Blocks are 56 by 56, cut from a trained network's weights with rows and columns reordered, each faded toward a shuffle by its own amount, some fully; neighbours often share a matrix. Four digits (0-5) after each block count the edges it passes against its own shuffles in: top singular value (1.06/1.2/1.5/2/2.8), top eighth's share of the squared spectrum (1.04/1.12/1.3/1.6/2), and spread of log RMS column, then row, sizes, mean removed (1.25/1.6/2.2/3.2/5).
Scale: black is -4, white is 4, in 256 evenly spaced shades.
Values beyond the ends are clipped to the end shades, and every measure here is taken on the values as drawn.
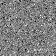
0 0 0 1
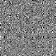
3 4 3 2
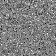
1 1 0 0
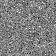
0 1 0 0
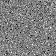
0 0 0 0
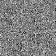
2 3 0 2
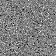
0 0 0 0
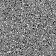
0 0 0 0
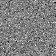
0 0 0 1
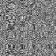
4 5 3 1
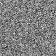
2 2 0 0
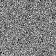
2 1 0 0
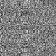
3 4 2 0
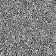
2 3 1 1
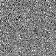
2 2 1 1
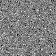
1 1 0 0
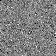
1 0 0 0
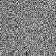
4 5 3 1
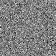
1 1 0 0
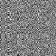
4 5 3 1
